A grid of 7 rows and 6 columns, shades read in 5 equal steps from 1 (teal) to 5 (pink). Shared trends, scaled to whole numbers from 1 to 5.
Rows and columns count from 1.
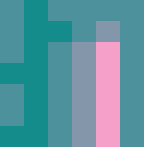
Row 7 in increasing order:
1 1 2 2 3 5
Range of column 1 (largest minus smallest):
1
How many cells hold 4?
0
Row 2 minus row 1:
0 0 -1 0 1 0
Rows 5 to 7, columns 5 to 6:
5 2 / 5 2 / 5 2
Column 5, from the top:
2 3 5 5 5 5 5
